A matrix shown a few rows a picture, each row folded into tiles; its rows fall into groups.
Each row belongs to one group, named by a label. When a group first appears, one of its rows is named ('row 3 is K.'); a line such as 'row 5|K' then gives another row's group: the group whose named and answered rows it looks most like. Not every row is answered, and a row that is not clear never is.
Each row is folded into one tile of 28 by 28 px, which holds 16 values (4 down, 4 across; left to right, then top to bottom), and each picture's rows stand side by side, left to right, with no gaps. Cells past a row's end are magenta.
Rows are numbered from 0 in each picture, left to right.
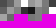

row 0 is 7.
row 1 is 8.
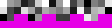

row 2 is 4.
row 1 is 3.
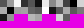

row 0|3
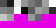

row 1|7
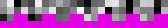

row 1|4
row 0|4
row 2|8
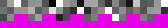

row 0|3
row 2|8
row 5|7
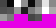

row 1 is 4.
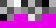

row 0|3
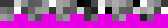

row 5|8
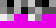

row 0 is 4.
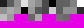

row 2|7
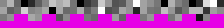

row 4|7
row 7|3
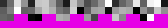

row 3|7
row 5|3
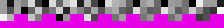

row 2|3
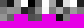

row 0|7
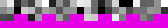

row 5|7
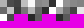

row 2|8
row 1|8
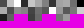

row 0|3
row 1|8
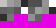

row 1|7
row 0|8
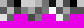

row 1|8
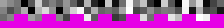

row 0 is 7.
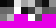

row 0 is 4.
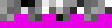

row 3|7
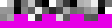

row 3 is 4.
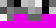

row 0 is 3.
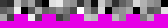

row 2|8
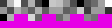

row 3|7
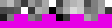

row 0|8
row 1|7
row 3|7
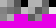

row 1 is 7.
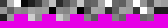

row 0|3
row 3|7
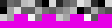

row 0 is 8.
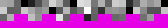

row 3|8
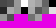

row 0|7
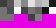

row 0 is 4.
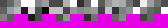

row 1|8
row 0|7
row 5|8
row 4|8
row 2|3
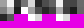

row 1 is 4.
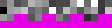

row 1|8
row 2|7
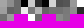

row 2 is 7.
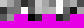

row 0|8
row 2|8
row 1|4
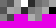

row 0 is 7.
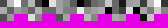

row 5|3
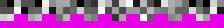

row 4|3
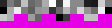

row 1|7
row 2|4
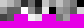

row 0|8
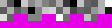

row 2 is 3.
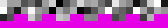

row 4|8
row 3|8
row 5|3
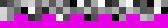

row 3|3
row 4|3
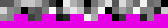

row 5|8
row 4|4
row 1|8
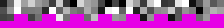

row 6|3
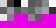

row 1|7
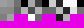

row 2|3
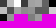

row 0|3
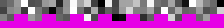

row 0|7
